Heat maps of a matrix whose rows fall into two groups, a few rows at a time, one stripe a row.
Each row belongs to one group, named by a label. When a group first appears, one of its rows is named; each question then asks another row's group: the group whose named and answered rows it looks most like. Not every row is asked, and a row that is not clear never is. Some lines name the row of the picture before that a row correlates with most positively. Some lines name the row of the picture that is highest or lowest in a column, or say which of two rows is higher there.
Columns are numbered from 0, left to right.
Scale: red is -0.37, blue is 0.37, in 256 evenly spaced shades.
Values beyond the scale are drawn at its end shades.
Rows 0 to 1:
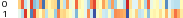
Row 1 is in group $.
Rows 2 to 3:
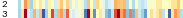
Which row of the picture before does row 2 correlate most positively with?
1
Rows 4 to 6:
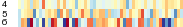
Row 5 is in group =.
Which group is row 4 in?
$
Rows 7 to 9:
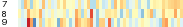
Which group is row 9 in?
=
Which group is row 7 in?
$
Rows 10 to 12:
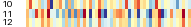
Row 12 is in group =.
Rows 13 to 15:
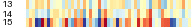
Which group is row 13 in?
=
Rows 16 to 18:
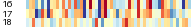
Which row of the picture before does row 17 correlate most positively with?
15
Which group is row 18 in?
$
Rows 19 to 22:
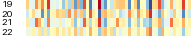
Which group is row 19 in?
=
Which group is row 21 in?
=
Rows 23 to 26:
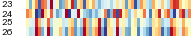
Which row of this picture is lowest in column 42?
23
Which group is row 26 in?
=
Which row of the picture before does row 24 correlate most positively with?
19
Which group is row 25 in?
=
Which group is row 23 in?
$
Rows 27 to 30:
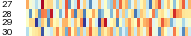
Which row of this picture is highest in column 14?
27
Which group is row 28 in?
$
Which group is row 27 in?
=
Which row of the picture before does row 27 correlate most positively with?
24
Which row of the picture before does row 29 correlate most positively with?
24
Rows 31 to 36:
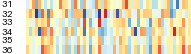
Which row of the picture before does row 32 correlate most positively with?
29
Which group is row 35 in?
=
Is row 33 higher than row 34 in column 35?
Yes
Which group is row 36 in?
=
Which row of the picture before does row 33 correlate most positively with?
27
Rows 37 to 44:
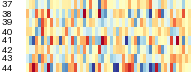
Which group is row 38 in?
=
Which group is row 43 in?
$
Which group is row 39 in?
$
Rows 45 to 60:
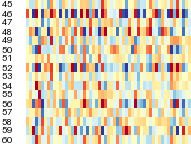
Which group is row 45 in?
$
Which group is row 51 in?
=
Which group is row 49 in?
$
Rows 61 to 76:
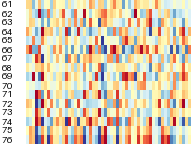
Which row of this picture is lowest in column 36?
62
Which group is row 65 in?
$
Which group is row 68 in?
=
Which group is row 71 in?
=
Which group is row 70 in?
$
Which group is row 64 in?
=
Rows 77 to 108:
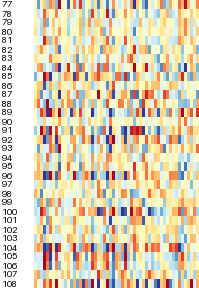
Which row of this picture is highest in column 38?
100
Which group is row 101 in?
$
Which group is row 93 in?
$
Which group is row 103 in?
$
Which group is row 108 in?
=
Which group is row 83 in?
=
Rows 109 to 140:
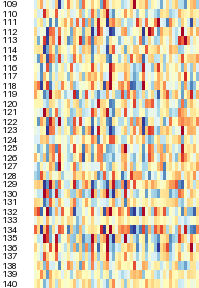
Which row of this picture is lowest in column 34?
111
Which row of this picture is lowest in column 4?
132
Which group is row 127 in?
$
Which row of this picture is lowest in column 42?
134
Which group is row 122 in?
$
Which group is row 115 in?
$
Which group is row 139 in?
$
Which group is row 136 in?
=
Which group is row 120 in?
$
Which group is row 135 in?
=
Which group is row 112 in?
$
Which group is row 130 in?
=
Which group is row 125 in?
$
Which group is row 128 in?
$
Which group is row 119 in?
=
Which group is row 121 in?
=
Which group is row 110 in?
=
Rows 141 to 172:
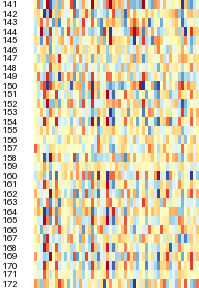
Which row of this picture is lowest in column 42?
166
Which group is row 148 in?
=
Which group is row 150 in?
$
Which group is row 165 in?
=
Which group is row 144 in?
$
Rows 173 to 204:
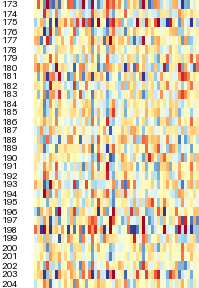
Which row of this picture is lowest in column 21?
175
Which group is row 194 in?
=
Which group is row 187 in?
$
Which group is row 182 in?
=
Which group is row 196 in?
$
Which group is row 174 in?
=
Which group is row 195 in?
$
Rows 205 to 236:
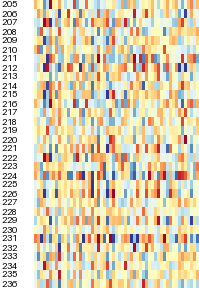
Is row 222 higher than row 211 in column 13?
Yes
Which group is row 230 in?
=
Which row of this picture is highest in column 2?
231
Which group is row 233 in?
$
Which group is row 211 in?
$
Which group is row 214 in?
$
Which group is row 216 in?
=
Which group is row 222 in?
=
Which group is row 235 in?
$
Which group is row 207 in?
=
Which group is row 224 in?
$
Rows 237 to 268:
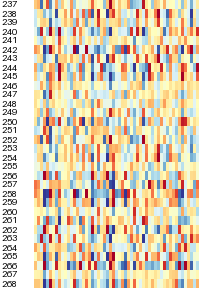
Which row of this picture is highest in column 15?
261
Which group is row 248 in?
$
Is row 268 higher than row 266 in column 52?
No
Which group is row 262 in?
=
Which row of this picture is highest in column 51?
261
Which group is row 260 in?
$
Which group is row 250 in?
$
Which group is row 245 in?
$
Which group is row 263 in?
$
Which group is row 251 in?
=
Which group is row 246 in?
$
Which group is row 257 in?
$
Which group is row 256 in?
=
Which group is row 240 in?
$
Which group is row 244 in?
$
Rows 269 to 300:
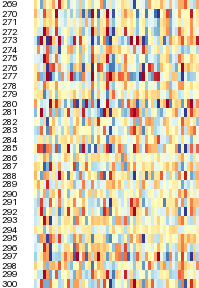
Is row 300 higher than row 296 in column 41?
Yes
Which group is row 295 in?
$
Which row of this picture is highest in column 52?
297
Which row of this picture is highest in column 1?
273
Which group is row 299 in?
=
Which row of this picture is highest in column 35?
277
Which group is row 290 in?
$
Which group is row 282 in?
$
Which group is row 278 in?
=
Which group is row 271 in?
=
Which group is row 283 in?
$
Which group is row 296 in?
=
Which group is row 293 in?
=
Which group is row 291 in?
$
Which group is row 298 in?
$
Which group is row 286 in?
=
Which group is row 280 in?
=
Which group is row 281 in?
$
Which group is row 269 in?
$
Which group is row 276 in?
$
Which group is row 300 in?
$
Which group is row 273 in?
$
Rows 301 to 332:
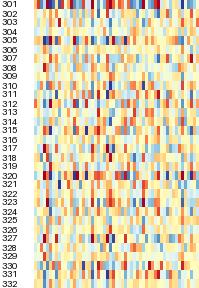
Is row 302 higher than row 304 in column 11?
Yes
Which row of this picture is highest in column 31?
320
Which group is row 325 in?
$
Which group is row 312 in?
=
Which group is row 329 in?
=
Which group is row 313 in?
$
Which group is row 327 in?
=
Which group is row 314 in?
$
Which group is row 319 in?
=
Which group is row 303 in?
$
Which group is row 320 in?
=
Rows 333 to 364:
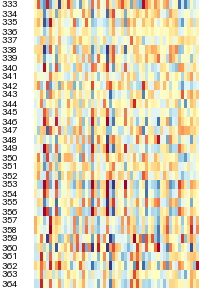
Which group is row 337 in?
$
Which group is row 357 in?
=
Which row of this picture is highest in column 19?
360
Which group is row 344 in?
$
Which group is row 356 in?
=
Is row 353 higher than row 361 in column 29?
No
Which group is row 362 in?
$
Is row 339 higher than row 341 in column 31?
Yes
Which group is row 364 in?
$
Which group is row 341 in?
=
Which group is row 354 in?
=
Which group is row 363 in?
$
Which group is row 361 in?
$
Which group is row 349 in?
=
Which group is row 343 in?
$
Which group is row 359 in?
$
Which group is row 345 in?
=
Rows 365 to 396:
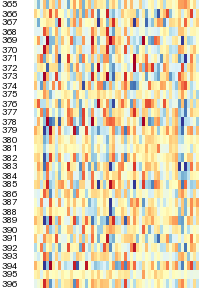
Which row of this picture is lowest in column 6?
374
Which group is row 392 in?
$
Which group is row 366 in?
=
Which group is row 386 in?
=
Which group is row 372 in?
$
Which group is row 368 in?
=
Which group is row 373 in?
=
